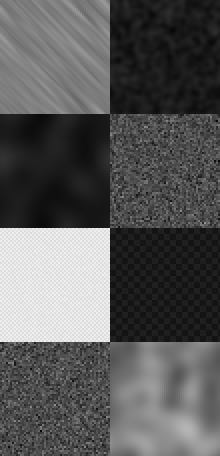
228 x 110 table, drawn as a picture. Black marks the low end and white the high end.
The table splits into 4 rows of 2 panels. Panel 1,1: middling, slanting down to the right, faint in contrast. Panel 1,2: very low, blotchy, faint in contrast. Panel 2,1: very low, smooth, faint in contrast. Panel 2,2: low, fine-grained. Panel 3,1: very high, checkered, faint in contrast. Panel 3,2: very low, checkered, faint in contrast. Panel 4,1: low, fine-grained. Panel 4,2: middling, smooth.
